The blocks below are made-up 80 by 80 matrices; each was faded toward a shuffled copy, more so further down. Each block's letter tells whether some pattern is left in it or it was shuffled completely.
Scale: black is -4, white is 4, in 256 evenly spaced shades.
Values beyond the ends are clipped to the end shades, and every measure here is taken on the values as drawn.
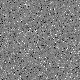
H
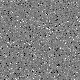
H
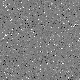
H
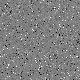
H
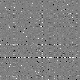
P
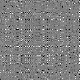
P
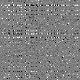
P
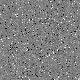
H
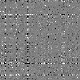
P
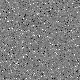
H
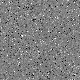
H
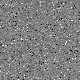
H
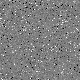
H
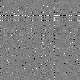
P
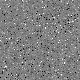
H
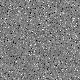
H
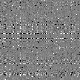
P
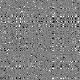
P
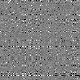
P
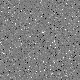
H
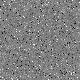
H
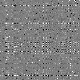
P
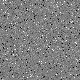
H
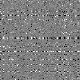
P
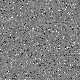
H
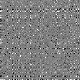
P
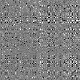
P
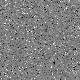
H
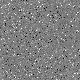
H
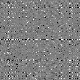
P
